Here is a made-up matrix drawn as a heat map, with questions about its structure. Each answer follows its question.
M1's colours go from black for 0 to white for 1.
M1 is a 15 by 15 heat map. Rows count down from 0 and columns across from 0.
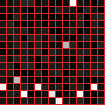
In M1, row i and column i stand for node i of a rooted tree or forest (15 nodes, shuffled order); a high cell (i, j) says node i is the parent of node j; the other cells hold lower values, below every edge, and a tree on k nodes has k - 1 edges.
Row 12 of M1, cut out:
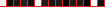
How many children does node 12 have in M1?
3
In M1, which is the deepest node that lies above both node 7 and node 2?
13
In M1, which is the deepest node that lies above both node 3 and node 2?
13
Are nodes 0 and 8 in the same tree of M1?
no
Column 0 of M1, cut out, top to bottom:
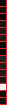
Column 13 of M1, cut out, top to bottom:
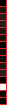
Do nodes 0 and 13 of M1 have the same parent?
yes
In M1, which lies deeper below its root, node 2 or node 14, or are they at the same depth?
node 2
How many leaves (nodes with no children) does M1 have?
9
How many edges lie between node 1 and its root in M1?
0
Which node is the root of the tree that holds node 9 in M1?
6
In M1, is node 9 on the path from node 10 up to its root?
no
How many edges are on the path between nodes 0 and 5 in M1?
2
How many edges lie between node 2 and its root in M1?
3
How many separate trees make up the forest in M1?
5
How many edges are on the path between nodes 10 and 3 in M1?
4
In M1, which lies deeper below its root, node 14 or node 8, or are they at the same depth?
node 8
